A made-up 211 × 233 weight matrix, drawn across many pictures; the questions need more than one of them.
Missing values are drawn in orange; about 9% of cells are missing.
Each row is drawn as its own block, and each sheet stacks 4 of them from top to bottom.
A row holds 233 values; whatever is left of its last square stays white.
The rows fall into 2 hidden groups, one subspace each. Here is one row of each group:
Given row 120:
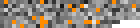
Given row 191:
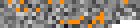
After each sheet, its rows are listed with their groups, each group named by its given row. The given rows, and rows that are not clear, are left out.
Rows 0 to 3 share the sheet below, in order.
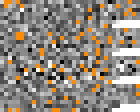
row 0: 120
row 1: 191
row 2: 191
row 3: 120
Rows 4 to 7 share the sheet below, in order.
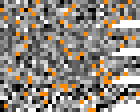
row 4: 120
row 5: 120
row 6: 120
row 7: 120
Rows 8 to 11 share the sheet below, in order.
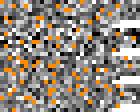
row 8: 191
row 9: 191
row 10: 120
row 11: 191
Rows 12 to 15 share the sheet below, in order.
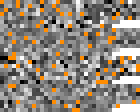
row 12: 120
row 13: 120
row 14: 120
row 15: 191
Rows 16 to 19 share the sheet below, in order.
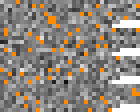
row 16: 120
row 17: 120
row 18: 191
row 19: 191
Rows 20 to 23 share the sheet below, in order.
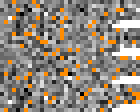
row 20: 191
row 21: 120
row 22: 191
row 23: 191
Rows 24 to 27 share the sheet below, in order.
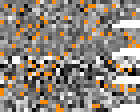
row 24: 191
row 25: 191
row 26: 120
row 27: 120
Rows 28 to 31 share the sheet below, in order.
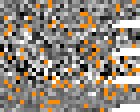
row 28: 191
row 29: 191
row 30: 191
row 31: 120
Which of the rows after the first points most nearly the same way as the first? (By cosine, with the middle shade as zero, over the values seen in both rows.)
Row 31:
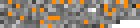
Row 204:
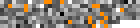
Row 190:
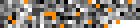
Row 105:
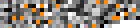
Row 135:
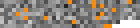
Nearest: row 190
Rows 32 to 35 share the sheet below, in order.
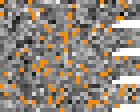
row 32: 120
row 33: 191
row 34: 191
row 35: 120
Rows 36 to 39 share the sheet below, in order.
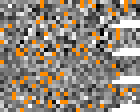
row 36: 191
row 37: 120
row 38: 120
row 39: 191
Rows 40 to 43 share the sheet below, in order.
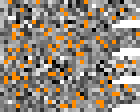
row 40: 191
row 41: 191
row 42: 120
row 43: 191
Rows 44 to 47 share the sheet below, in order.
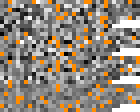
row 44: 191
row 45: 191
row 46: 191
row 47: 191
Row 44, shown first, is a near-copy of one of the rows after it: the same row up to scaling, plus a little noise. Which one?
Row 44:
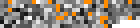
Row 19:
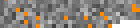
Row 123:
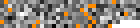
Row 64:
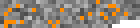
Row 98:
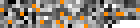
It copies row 64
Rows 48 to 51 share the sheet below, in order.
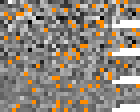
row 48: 191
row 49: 191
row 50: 120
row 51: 120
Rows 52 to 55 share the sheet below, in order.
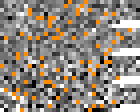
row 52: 191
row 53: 191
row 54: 120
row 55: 120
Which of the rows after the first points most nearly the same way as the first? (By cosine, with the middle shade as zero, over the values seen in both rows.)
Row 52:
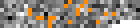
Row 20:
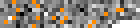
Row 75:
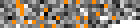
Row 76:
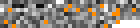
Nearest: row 75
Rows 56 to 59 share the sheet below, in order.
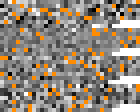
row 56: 120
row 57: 191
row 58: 120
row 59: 120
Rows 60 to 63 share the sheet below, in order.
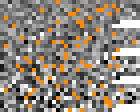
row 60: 191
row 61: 120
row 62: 120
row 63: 191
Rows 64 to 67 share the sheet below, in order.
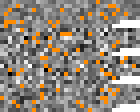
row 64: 191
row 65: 120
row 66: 191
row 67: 191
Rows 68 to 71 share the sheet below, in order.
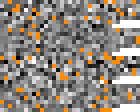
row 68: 120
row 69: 191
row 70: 120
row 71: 120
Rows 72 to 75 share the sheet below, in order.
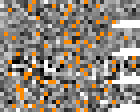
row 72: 120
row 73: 191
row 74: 120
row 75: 191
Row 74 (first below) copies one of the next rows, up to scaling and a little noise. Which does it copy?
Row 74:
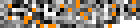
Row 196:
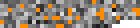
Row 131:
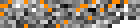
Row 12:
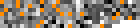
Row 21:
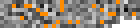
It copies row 21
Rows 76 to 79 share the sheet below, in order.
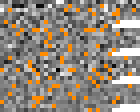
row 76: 120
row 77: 191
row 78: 120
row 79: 120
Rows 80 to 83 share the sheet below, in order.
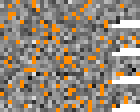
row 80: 120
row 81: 191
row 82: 191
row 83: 191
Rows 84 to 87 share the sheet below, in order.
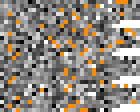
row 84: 120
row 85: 191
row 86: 120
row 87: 120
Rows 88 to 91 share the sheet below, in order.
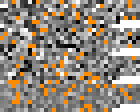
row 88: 120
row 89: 191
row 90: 191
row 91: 120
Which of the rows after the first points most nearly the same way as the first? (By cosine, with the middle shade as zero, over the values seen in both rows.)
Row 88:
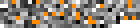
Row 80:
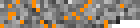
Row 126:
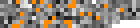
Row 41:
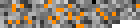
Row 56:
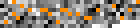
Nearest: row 80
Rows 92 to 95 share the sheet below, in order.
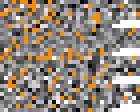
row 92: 120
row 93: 120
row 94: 120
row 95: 191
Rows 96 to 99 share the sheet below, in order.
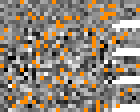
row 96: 191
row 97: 120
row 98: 191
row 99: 191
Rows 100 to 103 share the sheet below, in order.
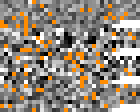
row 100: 120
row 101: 120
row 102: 120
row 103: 191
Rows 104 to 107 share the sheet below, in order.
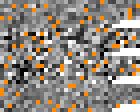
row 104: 120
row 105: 120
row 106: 191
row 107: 191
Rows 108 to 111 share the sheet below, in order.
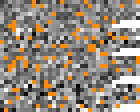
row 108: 191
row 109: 120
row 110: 191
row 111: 120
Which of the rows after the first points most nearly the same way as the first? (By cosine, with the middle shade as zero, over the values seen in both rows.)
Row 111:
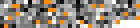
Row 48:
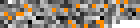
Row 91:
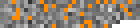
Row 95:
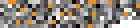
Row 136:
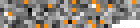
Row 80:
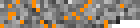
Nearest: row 91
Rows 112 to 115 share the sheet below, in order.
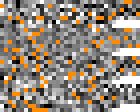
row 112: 120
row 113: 191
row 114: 120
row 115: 120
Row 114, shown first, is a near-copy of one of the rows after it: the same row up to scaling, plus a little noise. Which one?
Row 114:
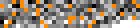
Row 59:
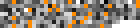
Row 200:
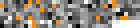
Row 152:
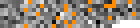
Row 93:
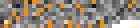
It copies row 93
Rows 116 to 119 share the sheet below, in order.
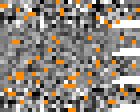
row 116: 191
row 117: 191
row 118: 191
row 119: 191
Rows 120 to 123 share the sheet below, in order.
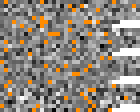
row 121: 191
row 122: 120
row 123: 191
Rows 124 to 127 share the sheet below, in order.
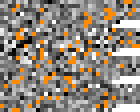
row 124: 120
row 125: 191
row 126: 191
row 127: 120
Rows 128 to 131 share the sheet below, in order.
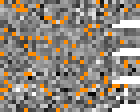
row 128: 120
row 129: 191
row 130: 191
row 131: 120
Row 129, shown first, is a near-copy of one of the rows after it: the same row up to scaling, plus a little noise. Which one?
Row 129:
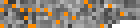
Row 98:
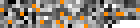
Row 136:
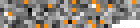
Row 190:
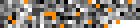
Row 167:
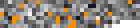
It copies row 98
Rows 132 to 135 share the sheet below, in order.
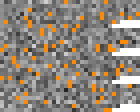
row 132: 120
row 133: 191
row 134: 120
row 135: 191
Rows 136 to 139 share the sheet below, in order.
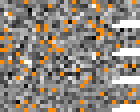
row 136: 191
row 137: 120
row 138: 191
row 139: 120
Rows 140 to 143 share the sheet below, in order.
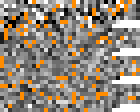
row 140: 120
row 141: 120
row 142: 120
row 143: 191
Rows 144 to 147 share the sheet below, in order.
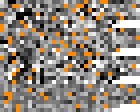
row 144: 191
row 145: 120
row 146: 191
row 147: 120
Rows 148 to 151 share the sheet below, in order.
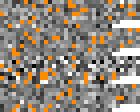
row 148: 120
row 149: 191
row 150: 120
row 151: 120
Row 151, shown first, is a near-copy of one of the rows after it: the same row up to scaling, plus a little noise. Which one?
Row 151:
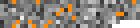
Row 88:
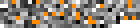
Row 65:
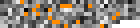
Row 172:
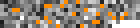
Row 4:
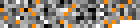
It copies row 172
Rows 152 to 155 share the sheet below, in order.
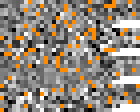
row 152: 120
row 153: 191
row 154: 120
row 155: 191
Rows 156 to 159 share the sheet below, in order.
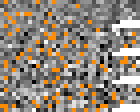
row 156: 191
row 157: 191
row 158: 120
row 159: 120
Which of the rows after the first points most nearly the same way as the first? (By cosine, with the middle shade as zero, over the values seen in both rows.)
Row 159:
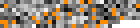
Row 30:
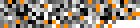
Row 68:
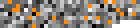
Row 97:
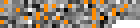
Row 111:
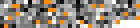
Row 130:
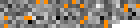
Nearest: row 97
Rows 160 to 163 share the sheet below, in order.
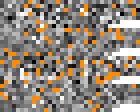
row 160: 191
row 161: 120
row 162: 120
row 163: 120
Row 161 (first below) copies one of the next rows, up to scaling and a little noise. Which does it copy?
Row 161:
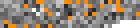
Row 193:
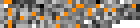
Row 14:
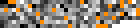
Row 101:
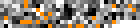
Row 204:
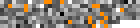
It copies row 101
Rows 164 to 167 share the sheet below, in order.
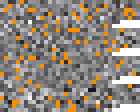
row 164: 191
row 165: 191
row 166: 191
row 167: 191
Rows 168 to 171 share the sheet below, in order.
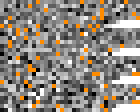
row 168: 120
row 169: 120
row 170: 191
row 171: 120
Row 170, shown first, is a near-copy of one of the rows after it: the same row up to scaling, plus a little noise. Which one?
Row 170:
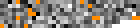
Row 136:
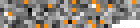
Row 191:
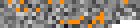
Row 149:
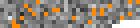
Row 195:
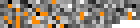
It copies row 195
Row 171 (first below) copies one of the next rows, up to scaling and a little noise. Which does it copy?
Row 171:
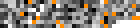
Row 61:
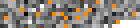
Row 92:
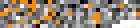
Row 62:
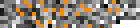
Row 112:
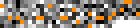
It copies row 61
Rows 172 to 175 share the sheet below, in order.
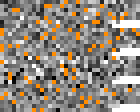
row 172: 120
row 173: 191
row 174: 120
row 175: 120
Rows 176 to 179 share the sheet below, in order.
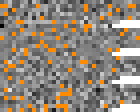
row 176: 120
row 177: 191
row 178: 191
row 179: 191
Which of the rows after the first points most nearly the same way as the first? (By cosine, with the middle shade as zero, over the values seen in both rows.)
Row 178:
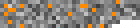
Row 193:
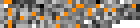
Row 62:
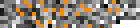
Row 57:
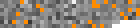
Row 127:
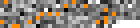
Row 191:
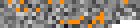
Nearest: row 191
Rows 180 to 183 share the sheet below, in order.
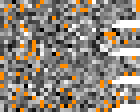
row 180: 191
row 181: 191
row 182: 191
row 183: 120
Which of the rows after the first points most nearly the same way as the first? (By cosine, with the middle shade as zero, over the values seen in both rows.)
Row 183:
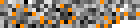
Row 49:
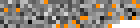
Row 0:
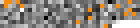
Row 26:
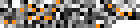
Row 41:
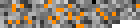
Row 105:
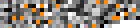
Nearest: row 26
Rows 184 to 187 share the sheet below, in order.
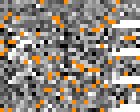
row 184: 120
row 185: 191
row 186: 191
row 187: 120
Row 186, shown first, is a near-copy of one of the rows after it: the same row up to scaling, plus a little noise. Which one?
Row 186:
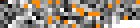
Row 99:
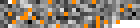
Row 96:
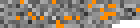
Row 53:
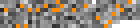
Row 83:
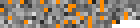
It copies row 99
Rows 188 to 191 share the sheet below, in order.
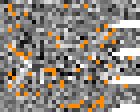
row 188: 120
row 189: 191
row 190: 191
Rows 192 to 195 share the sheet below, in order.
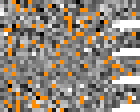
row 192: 120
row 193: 120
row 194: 191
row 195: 191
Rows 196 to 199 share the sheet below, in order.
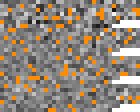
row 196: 120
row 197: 120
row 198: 120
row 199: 120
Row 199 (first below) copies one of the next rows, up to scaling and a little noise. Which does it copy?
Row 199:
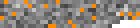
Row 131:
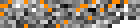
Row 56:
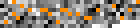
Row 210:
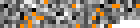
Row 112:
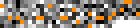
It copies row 131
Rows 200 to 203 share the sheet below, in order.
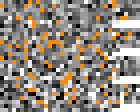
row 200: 120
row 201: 120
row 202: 120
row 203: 120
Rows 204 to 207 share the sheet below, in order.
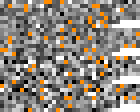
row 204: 120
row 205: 191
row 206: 120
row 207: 120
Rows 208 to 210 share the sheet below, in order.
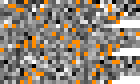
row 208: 120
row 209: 191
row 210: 120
